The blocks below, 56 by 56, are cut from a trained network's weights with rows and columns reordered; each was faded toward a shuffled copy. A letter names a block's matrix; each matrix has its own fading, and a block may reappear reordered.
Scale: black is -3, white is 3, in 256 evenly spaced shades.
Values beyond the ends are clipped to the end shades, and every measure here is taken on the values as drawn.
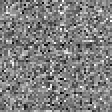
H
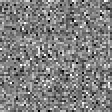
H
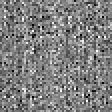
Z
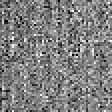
Z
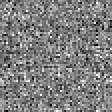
H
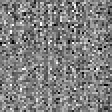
Z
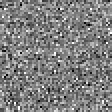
H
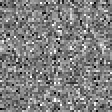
H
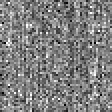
Z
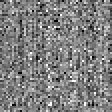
Z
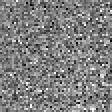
H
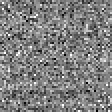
H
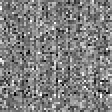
Z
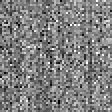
Z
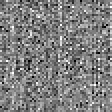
Z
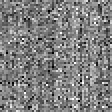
Z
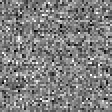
H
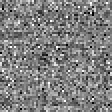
H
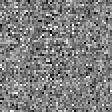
H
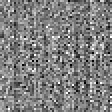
Z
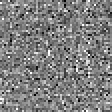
H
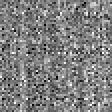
Z
